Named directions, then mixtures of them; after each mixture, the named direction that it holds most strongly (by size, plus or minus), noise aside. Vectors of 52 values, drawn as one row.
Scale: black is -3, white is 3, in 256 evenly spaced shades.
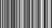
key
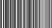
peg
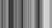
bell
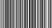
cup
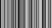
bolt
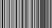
peg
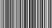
cup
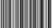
key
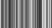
bolt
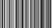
peg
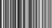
peg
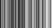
bolt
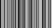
bolt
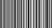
cup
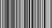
key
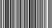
cup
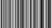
key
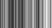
bell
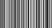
cup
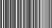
peg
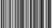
key
